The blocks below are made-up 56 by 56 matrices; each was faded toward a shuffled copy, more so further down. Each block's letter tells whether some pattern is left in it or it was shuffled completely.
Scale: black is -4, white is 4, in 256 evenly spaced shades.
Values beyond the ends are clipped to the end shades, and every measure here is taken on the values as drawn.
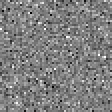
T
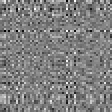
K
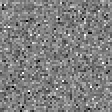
T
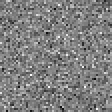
T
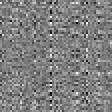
K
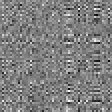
K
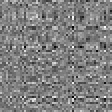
K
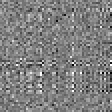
K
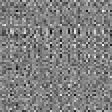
K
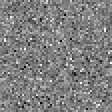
T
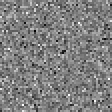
T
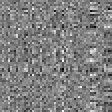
K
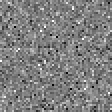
T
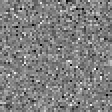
T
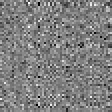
K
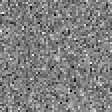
T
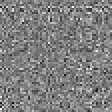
K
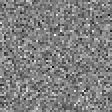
T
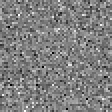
T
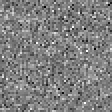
T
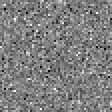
T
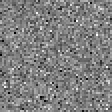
T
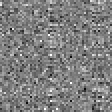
K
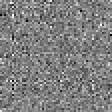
K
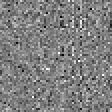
K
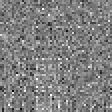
K
